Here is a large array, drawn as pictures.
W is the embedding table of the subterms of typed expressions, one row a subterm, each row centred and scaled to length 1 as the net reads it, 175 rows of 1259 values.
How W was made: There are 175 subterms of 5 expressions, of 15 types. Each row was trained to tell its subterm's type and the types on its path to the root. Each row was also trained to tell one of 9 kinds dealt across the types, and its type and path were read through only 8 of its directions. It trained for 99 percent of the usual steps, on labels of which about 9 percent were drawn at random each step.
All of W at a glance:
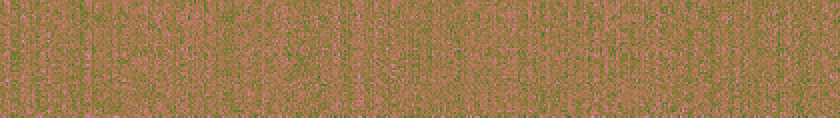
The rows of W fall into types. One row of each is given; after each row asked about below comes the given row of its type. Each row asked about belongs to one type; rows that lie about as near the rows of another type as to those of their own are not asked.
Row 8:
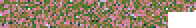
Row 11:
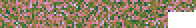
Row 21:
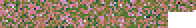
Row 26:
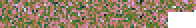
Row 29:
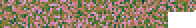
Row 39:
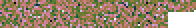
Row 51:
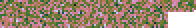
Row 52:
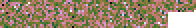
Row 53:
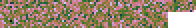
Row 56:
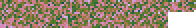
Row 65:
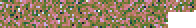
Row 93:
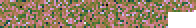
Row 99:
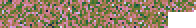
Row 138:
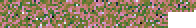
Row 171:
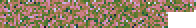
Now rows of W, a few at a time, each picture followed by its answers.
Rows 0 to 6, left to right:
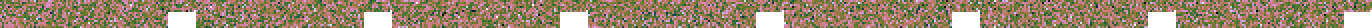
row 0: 56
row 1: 93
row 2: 8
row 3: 8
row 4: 65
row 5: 99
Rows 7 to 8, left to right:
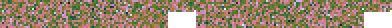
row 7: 56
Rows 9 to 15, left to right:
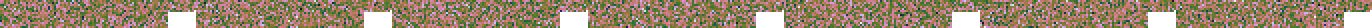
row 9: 39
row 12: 171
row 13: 21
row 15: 93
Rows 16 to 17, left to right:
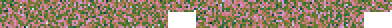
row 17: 11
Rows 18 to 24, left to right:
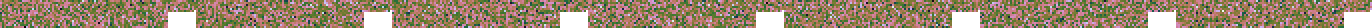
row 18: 11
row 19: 171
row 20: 138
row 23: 26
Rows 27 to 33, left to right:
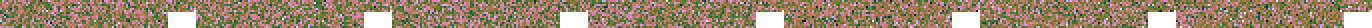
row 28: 171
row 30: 56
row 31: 39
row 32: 29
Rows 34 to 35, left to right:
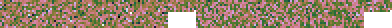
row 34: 21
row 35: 11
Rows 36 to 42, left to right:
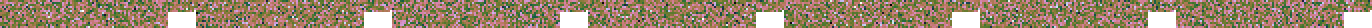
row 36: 52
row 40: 93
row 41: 93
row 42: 51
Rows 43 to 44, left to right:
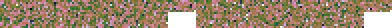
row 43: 39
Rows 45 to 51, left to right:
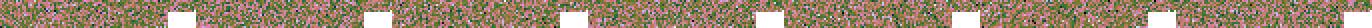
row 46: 56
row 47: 53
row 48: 51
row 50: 21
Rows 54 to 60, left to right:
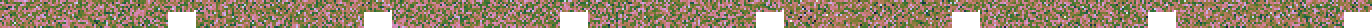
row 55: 93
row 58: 11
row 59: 99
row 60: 65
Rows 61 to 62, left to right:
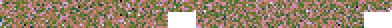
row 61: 21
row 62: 53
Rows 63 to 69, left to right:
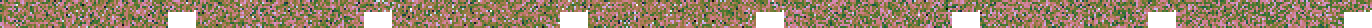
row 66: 93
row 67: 51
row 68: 11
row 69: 8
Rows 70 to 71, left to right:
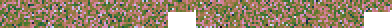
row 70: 171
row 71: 99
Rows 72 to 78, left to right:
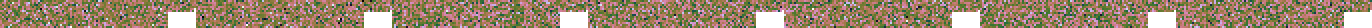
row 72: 138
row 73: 138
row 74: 171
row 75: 53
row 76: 8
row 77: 26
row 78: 99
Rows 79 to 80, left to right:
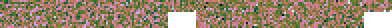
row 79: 8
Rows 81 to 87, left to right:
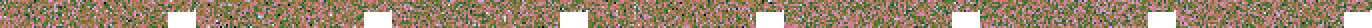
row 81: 53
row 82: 99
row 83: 51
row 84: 93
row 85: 65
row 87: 11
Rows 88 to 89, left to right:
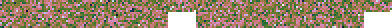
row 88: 21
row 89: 39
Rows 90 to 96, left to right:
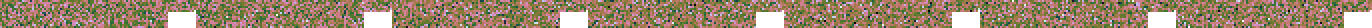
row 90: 11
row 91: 53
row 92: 171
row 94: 138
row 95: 11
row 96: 29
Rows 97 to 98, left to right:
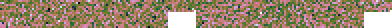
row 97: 65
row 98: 39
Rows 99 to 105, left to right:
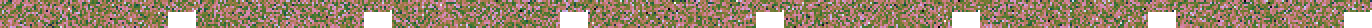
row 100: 26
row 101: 11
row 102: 138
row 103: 93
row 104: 56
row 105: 56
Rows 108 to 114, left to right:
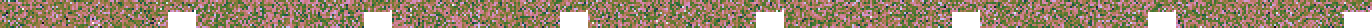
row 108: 52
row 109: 53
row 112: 171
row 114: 53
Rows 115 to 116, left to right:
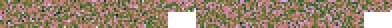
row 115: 26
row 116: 26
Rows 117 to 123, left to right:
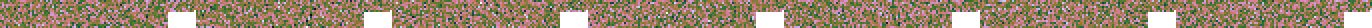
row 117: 65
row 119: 53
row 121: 51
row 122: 65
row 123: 138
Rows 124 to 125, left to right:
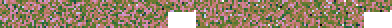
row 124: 93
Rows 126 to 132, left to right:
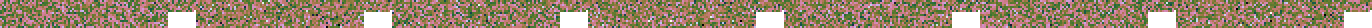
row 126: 39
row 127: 39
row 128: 39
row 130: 138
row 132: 21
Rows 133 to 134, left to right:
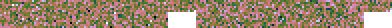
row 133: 8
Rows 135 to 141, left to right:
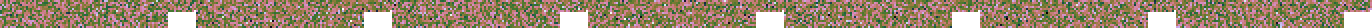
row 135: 39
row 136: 29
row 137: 52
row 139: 53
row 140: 138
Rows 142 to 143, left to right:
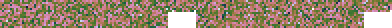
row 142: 21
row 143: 53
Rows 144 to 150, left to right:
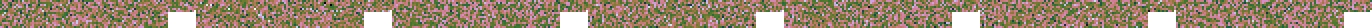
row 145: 99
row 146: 171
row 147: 29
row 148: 51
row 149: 11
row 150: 56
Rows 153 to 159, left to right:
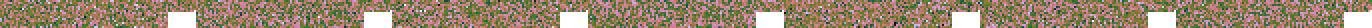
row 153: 52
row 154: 11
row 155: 39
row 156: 26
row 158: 99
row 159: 29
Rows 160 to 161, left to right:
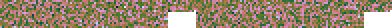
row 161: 138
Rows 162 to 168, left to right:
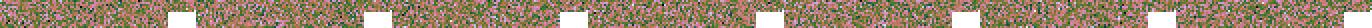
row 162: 93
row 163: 65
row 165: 52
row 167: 52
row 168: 21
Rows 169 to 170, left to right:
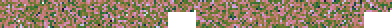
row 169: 99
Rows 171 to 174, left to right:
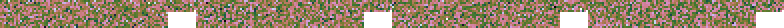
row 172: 53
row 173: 21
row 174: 99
